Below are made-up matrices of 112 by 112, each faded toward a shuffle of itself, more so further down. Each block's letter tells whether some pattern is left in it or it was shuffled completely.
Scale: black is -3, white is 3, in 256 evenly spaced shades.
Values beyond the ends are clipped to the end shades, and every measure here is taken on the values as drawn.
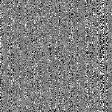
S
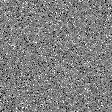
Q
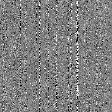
S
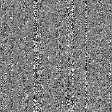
S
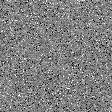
Q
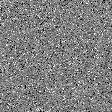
Q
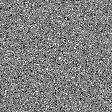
Q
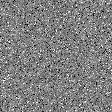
Q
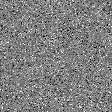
Q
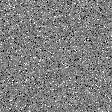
Q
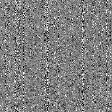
S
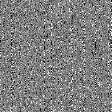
S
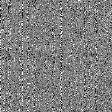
S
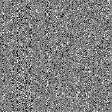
S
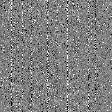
S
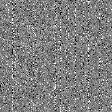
S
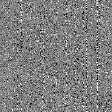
S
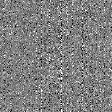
S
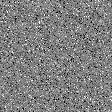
Q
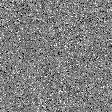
Q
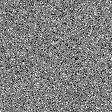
Q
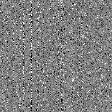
S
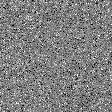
Q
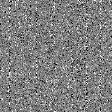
S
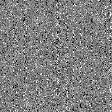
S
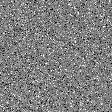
Q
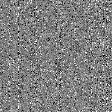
S
